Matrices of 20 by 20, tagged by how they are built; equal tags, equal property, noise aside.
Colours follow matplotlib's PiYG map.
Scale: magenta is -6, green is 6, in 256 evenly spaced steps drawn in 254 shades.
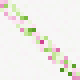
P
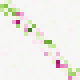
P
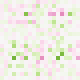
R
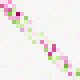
P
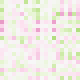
R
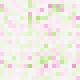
R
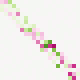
P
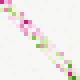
P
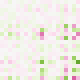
R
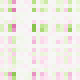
R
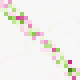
P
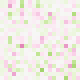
R
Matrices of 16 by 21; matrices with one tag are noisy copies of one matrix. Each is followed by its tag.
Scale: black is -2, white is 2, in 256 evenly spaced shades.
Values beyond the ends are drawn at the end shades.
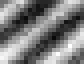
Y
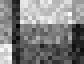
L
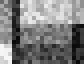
L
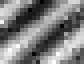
Y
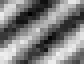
Y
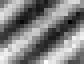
Y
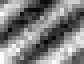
Y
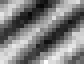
Y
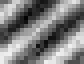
Y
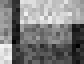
L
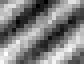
Y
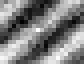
Y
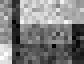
L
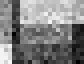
L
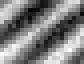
Y
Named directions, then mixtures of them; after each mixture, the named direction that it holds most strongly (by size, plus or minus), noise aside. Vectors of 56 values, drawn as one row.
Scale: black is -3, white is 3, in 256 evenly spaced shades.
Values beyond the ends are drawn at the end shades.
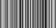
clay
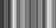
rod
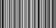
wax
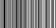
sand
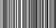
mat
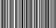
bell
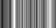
rod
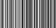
bell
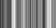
rod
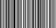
bell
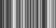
rod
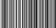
mat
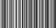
bell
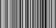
clay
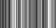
rod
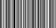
bell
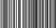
mat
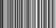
mat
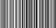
bell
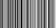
mat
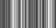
rod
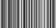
clay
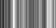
rod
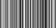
clay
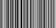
mat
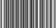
wax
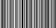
bell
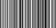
clay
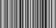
clay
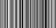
clay
